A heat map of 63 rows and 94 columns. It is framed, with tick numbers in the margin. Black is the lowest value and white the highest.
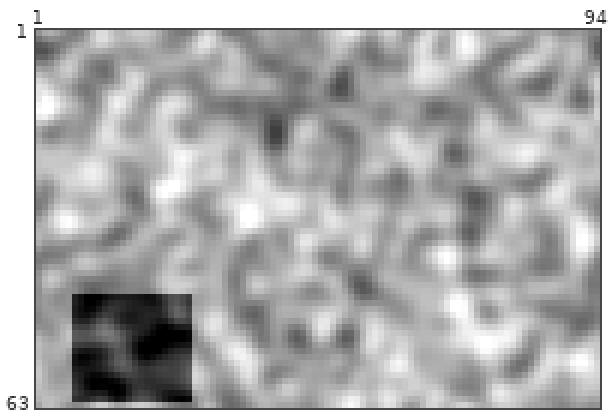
The bottom left is the ninth with the lowest average. The bottom left is the roughest part. An odd patch, lower than its surroundings, sits in the bottom left. The values are skewed, with a long tail toward low values.
